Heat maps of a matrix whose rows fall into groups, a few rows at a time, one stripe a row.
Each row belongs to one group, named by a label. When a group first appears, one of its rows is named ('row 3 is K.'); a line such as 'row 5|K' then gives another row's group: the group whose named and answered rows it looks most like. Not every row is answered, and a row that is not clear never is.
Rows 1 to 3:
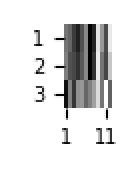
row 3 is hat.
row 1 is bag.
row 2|bag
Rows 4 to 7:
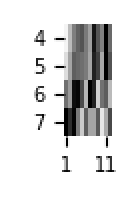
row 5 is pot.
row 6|bag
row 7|hat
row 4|pot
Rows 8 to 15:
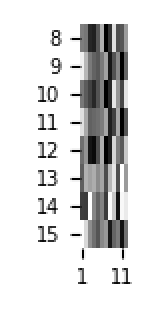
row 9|pot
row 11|pot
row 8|bag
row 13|hat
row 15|pot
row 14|hat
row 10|bag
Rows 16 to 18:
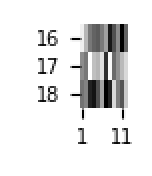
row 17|hat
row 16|pot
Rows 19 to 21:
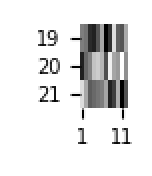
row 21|pot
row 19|bag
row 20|hat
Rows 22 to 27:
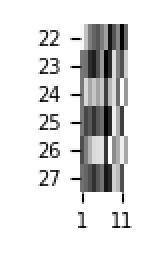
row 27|bag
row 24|hat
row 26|hat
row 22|pot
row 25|bag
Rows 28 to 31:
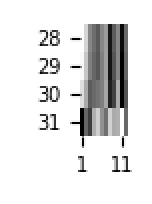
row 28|pot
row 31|hat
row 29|pot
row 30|pot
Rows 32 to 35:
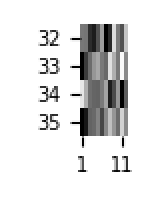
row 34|pot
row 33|hat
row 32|bag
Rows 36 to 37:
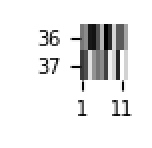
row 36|bag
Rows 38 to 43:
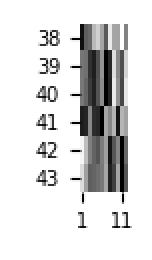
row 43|pot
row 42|pot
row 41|hat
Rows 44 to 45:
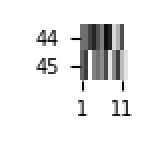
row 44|bag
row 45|hat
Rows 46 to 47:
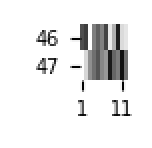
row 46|hat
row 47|pot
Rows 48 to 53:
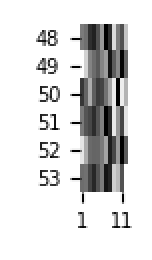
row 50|hat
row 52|pot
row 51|bag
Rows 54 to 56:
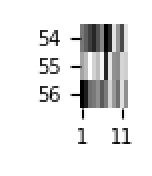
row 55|hat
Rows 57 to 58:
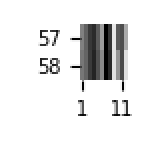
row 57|bag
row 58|bag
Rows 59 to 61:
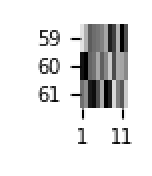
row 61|bag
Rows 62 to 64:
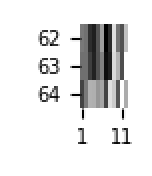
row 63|bag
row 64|hat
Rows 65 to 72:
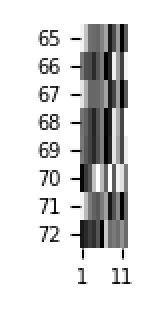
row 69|bag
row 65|pot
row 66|bag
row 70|hat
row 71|pot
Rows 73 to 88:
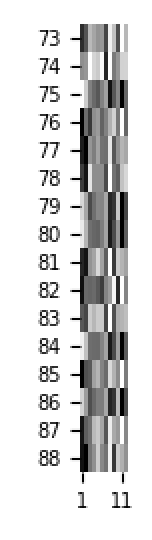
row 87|hat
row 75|pot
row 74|hat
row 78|hat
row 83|hat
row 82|hat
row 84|pot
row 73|hat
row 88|hat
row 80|pot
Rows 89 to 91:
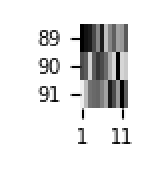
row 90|hat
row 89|hat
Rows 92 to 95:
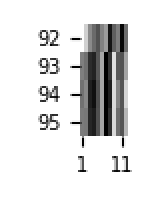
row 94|bag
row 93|bag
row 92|pot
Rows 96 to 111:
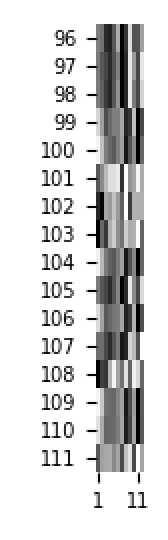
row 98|bag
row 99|pot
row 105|bag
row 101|hat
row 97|bag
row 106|pot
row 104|pot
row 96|bag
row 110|pot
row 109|pot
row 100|pot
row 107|bag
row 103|hat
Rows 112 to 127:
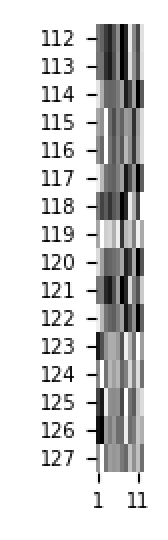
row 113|bag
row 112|bag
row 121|bag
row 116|hat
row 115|hat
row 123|hat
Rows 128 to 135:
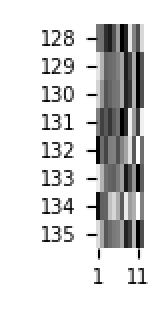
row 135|pot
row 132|hat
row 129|pot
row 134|hat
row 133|pot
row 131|bag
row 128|bag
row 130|pot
